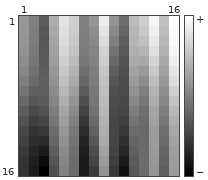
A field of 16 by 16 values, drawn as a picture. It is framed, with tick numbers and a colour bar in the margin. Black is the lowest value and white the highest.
Ninth with the highest average: top right. Slope: up to the top right. Ninth with the lowest average: bottom left. Grain: streaks running down.
